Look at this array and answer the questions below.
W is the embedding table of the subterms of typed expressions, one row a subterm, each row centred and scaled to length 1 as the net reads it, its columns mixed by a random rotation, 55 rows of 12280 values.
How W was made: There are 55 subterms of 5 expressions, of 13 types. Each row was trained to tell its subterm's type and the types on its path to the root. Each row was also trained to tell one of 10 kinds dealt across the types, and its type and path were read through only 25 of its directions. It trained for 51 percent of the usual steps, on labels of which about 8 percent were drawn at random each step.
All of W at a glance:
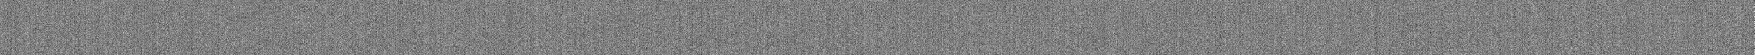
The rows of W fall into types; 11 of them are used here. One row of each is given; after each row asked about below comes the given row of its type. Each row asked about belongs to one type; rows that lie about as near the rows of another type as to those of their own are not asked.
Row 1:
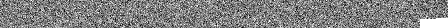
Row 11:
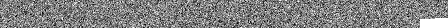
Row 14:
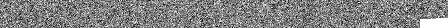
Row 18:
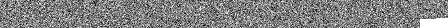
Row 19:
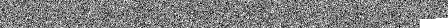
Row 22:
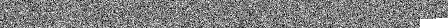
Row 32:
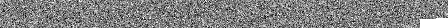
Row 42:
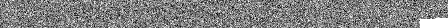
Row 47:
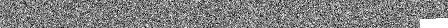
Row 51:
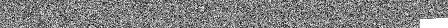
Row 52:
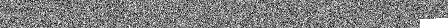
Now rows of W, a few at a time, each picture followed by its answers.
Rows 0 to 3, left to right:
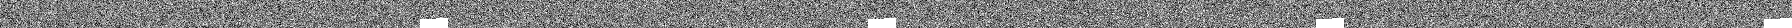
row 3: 1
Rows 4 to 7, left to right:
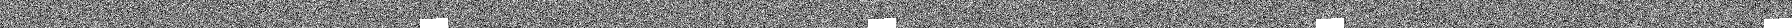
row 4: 22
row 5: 47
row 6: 11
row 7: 11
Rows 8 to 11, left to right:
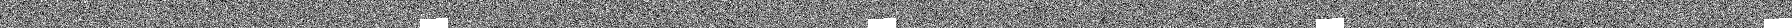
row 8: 42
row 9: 47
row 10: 19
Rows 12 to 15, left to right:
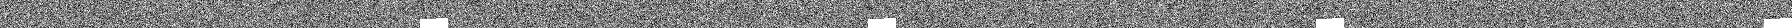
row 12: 14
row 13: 14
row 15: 19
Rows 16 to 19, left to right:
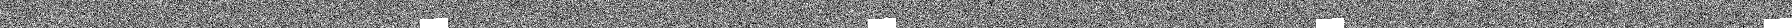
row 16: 52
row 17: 52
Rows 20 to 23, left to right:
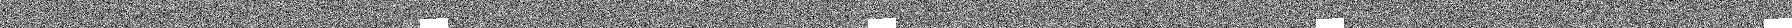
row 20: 1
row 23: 52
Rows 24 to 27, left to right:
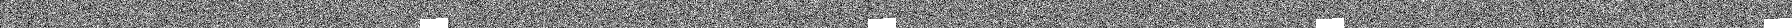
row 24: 42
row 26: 1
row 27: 47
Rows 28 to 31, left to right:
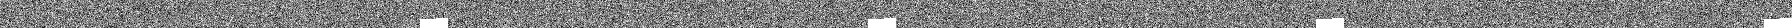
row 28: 22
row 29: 52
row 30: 51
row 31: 19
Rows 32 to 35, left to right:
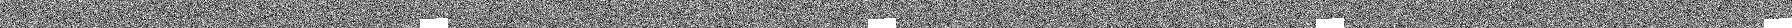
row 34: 22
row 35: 11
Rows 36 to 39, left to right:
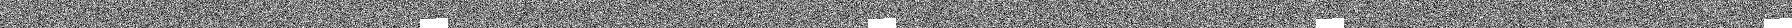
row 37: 32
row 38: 47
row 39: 42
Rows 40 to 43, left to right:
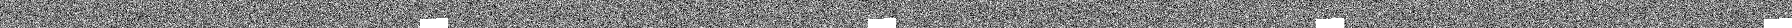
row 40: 1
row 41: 42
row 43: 11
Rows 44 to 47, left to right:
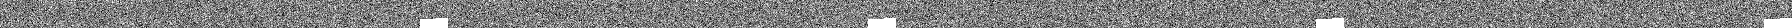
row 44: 32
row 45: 42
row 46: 18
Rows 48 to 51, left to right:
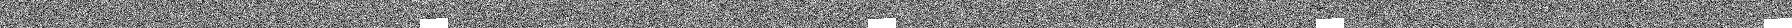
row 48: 47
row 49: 14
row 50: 14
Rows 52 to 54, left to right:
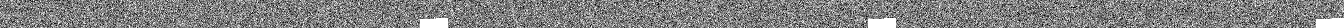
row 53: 14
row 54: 19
